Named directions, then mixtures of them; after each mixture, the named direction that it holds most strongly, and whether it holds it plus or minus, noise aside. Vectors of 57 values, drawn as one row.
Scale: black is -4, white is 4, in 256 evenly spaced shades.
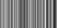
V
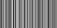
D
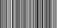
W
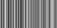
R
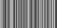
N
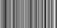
V, minus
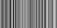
V, minus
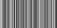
N, plus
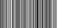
W, plus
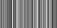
W, minus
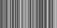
V, minus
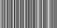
D, minus
